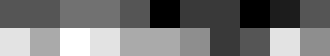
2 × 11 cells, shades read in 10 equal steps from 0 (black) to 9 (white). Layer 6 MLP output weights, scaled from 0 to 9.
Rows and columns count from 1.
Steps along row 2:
down up down down same down down up up down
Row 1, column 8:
2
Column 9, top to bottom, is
0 3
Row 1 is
3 3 4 4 3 0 2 2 0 1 3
